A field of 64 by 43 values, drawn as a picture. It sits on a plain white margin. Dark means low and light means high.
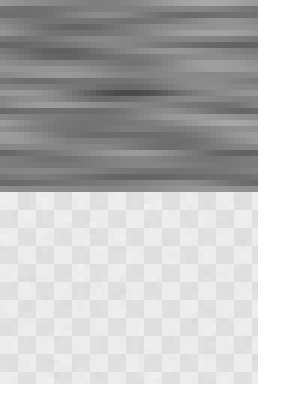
It is made of 2 by 1 panels. Panel 1,1: middling, streaked across. Panel 2,1: very high, checkered, faint in contrast.
